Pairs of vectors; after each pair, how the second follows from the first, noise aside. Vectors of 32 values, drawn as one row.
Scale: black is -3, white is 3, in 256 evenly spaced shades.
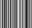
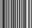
wrapped around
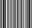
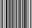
negated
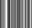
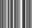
wrapped around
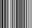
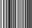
negated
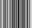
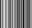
wrapped around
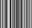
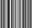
negated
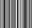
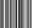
negated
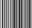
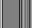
partly zeroed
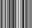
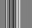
partly zeroed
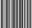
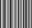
negated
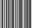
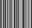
negated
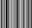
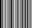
wrapped around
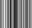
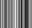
wrapped around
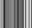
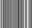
partly zeroed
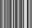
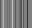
partly zeroed
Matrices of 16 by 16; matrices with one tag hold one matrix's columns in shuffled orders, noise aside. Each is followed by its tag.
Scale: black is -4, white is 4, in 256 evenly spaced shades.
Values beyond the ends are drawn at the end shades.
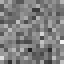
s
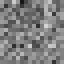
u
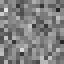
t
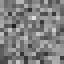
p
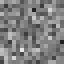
t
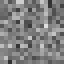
u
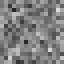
t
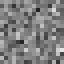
t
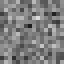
p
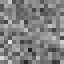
s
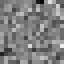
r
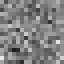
s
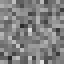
p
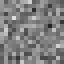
p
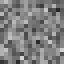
t
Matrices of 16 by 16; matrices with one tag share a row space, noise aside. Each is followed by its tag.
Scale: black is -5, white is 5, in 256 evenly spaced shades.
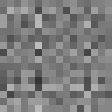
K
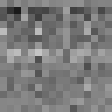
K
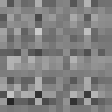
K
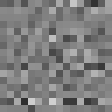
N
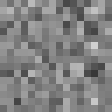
N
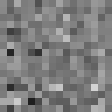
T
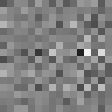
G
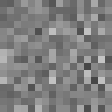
G
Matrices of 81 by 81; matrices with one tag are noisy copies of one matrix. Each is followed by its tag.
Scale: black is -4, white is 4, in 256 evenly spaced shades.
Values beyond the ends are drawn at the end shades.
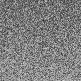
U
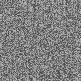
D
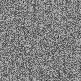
D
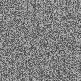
D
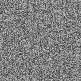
D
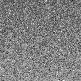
U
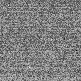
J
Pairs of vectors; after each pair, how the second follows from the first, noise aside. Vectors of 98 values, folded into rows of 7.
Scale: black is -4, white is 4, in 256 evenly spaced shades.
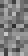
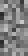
shuffled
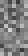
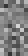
reversed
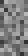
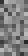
copied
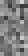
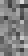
copied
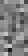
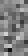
copied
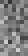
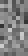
shuffled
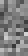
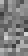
copied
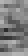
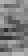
copied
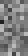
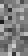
copied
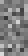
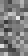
shuffled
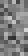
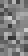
copied
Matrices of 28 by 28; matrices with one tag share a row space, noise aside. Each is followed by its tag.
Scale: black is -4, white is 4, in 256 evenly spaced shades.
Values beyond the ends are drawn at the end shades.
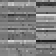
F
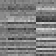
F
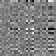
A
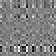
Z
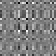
Z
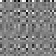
Z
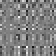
Z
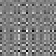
Z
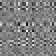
Z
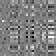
A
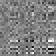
A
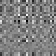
Z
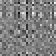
Z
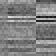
F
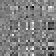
A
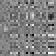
A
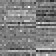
F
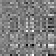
A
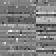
F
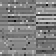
F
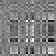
A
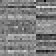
F
